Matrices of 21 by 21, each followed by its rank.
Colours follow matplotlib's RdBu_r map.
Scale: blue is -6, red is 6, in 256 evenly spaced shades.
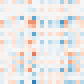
two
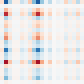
one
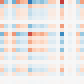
one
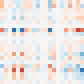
two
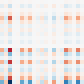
one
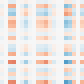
one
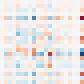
two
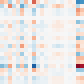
two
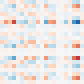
two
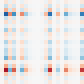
one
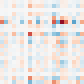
two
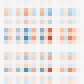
one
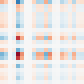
one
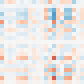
two
